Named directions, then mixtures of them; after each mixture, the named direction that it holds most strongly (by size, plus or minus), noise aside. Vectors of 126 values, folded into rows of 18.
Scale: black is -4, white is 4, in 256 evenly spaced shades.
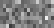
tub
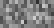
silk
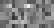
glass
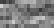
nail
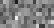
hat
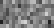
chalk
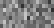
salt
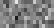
hat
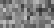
salt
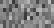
salt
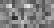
glass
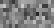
salt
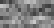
nail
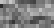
nail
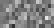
tub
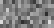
chalk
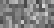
silk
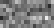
tub
